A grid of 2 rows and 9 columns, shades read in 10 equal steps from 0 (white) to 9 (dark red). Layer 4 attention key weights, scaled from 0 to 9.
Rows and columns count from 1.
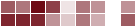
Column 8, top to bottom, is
0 0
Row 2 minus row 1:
2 3 -1 -3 1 0 -1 0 2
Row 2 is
8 8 8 4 2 5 3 0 6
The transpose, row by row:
6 8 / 5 8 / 9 8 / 7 4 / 1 2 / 5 5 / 4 3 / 0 0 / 4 6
